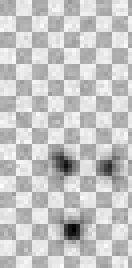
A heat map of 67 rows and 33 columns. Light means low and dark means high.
There are three bumps. On average the colour sits 20% of the way up the scale. There is no overall slope. A checkerboard runs through the table.
